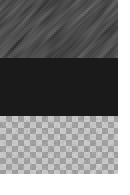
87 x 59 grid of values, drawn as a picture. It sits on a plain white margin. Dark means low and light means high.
The table splits into 3 rows of 1 panel. Panel 1,1: low, slanting up to the right, faint in contrast. Panel 2,1: very low, flat. Panel 3,1: high, checkered.
